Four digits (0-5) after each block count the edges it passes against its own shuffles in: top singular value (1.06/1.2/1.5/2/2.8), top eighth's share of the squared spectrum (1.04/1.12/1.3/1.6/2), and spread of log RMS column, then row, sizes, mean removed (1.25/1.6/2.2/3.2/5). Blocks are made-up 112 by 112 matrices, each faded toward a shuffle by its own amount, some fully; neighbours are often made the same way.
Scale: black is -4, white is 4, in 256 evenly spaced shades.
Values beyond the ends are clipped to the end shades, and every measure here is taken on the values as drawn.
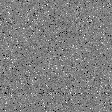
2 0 0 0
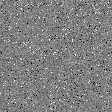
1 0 0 0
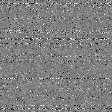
2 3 0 3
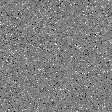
0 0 0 0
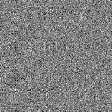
4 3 2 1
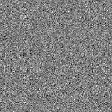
4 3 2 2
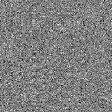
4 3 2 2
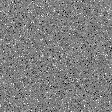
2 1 0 0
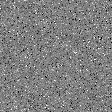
1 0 0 0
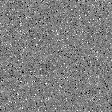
2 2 0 0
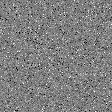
2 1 0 0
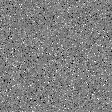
0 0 0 0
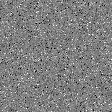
0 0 0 0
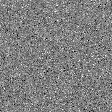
1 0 0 0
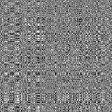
5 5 4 4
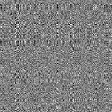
5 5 3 3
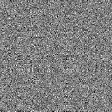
4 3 2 2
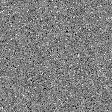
2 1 0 0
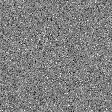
2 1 0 0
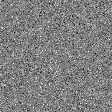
2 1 0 0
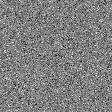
2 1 0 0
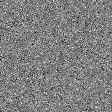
0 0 0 0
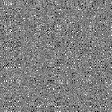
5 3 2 2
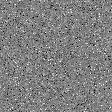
2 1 0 0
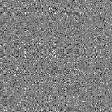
5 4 3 3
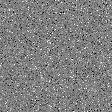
1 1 0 0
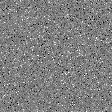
2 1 0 0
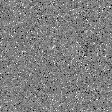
3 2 1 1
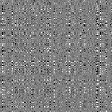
5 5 4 3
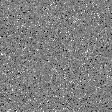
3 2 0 0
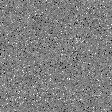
1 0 0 0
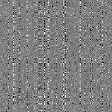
5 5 4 2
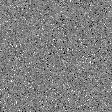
0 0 0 0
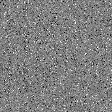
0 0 1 0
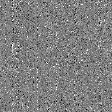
1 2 3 0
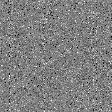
1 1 2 0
